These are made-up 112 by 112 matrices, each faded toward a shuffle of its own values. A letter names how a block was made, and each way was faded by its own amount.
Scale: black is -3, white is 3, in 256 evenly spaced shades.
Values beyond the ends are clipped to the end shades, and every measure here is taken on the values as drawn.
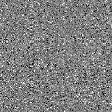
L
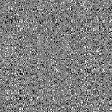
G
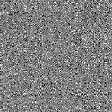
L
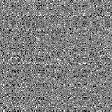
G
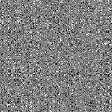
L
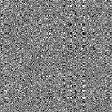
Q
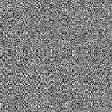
Q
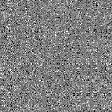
L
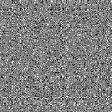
G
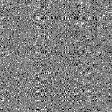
G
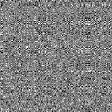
Q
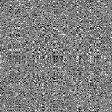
G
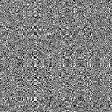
Q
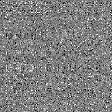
L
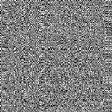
Q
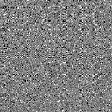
G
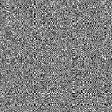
Q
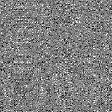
L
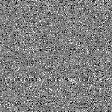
L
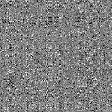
L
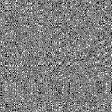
G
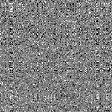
G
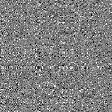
L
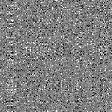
L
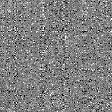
L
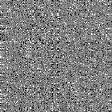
L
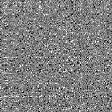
L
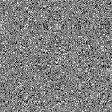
L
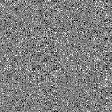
L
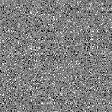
L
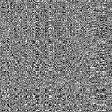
Q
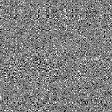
G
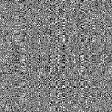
Q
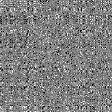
G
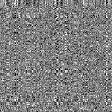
Q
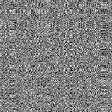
Q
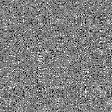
L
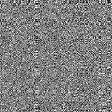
Q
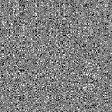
L
